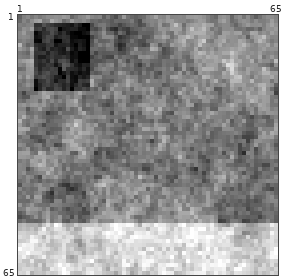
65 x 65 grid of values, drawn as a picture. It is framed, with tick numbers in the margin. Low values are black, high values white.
There are no regular stripes. The bottom part is higher, past a seam about 80% of the way down. The ninth with the lowest average is the top left. An odd patch, lower than its surroundings, sits in the top left. The values follow a bell shape.
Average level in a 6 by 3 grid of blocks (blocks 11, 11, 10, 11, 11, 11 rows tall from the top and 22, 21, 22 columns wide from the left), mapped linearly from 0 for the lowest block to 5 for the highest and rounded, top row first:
012 / 022 / 222 / 221 / 232 / 555
